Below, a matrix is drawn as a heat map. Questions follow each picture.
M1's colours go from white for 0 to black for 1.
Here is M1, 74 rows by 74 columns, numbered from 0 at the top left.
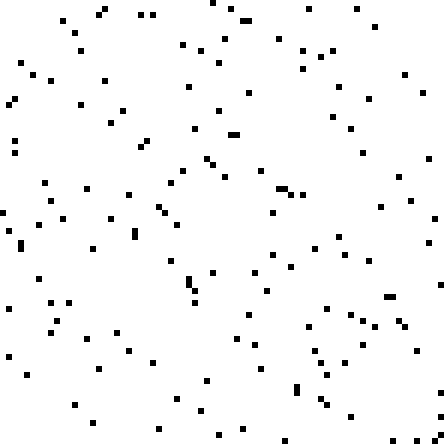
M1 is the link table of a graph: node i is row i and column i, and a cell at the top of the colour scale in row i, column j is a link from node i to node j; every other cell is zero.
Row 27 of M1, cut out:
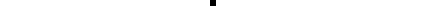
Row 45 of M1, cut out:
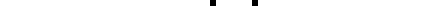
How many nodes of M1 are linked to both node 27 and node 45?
1
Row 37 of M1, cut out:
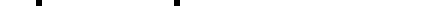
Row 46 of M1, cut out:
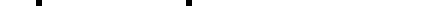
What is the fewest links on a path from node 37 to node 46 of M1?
2
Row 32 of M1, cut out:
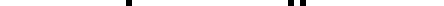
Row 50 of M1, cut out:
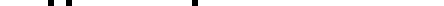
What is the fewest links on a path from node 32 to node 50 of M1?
1
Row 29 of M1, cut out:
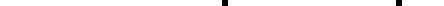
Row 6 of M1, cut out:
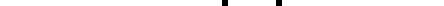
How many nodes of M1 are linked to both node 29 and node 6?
1
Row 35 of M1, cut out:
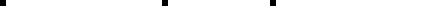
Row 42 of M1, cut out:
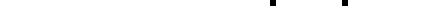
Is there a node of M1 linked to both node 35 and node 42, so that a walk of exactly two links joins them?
yes
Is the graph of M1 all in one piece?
yes
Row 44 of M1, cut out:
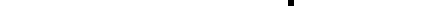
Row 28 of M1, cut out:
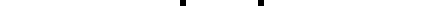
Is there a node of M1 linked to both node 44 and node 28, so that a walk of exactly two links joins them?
no
